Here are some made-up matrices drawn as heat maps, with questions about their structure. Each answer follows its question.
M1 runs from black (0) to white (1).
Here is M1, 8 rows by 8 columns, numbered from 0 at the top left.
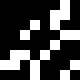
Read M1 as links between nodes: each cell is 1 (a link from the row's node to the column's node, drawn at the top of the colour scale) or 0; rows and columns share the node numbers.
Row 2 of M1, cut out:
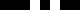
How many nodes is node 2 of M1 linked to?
2
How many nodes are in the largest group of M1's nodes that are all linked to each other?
3
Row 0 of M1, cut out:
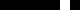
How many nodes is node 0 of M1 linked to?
1
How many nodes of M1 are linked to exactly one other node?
2
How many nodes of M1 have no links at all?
0
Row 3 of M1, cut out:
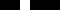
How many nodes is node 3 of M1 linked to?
3
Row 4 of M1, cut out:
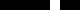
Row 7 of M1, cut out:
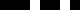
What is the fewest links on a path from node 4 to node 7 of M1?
4
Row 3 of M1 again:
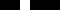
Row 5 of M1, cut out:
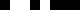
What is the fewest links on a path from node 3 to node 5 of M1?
2
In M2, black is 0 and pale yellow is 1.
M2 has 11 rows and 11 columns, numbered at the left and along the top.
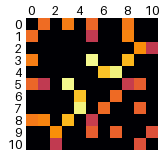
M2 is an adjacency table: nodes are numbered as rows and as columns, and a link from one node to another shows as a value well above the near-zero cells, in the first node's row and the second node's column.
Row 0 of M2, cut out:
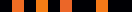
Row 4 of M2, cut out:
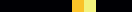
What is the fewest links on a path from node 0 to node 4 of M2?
4
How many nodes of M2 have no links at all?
0
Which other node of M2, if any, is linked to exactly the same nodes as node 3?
node 1
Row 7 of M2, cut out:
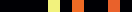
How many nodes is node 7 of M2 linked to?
3
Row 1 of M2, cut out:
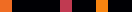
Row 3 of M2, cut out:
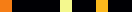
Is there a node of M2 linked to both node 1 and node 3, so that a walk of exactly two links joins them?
yes
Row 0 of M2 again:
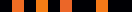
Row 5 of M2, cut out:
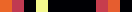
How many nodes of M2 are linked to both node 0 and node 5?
3
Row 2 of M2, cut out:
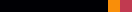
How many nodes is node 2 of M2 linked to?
2
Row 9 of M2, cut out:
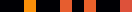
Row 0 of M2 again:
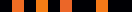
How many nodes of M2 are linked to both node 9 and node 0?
1
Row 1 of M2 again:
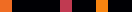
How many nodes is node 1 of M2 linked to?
3
